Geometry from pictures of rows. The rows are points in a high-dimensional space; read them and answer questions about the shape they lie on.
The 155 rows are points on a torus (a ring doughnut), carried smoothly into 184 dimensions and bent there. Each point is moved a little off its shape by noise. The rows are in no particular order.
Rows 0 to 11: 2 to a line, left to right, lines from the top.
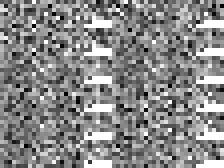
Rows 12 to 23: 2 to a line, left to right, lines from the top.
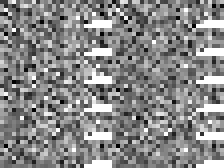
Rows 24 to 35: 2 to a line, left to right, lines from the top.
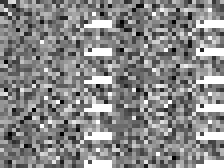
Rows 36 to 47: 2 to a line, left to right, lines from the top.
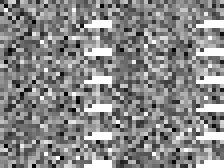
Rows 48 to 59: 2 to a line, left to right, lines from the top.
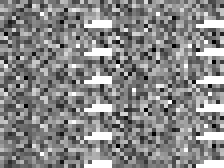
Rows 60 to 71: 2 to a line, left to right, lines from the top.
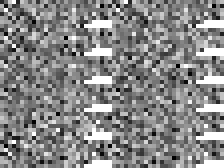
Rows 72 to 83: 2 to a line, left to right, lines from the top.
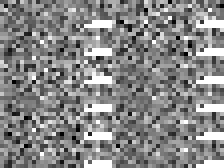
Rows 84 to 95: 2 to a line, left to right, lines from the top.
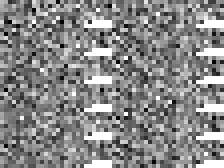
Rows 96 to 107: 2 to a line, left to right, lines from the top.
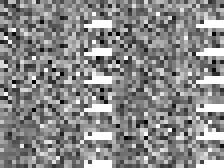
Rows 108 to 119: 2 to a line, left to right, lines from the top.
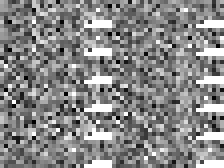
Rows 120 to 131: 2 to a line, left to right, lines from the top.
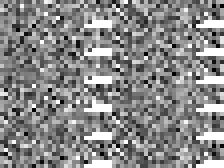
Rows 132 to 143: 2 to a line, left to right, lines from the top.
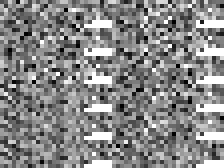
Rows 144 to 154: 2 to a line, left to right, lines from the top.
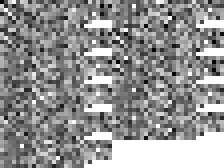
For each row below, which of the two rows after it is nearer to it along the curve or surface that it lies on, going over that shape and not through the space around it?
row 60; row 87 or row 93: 93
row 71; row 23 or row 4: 23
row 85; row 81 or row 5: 5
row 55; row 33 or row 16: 33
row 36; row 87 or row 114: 114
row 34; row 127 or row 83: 83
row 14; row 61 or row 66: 61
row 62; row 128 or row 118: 128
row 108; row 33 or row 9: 9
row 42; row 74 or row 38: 38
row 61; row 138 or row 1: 1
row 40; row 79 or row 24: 24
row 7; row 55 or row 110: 110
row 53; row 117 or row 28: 117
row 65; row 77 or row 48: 48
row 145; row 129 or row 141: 141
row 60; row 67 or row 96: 67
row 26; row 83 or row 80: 83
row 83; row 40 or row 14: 14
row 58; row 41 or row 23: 41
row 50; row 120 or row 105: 120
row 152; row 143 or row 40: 143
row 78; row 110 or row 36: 110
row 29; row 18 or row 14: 14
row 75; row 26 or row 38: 38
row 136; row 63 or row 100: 100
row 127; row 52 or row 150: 52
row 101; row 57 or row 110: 57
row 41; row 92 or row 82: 92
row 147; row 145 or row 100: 100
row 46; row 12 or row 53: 12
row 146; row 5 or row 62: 62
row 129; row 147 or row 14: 147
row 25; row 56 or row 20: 56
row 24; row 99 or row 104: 99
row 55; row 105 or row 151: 151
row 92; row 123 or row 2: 2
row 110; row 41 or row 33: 41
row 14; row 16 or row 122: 122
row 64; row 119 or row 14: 14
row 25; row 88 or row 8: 88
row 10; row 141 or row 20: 20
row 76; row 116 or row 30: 116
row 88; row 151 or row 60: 151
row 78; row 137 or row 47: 47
